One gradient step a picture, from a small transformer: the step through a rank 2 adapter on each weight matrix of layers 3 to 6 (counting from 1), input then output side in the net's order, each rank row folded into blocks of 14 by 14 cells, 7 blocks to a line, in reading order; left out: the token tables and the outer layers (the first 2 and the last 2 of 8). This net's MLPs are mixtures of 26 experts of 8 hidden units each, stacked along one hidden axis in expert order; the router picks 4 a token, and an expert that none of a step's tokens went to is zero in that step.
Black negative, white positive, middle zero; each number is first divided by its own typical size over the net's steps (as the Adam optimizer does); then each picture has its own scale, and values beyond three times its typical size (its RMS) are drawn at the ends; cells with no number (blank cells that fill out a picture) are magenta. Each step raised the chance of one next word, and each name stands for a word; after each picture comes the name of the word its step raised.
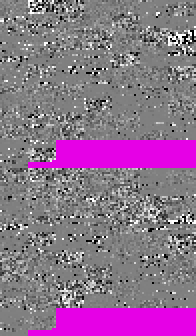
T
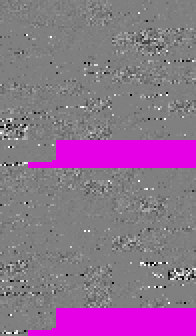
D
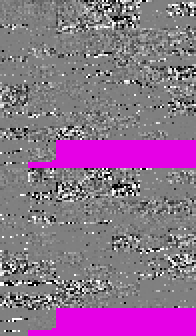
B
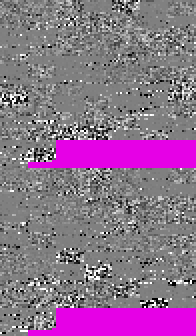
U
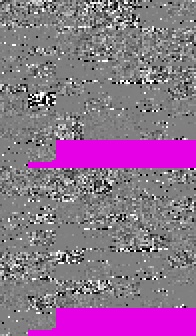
B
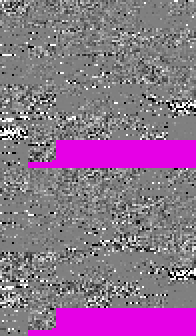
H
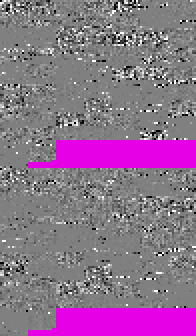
D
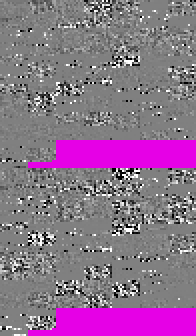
B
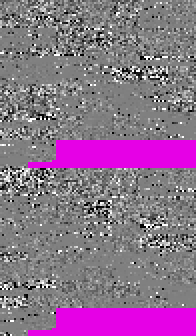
H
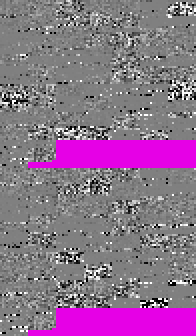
U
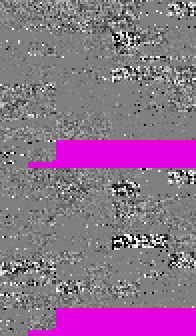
D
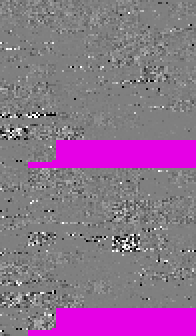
U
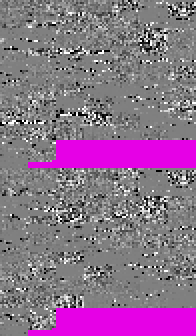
T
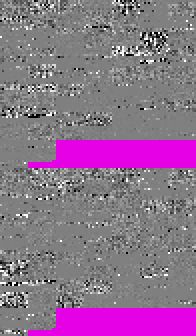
D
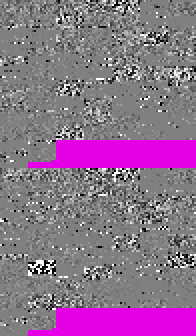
B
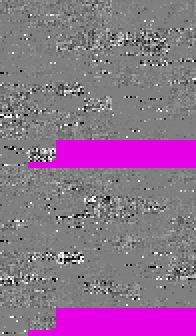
D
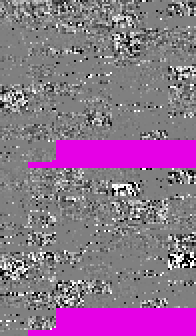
T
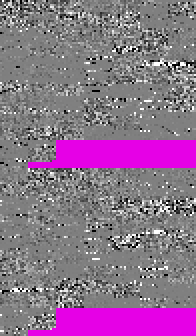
T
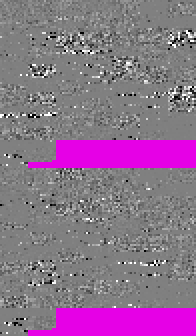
U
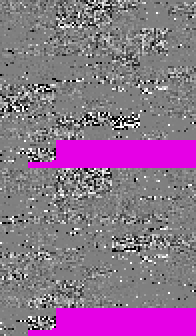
B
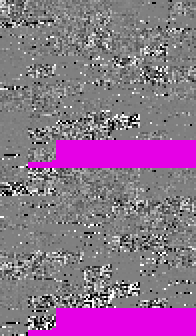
U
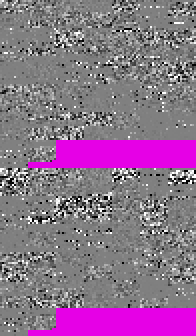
T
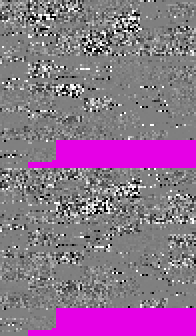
H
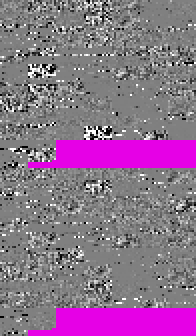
H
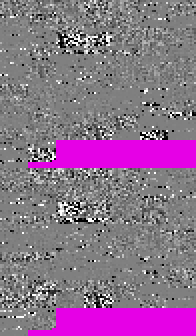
B
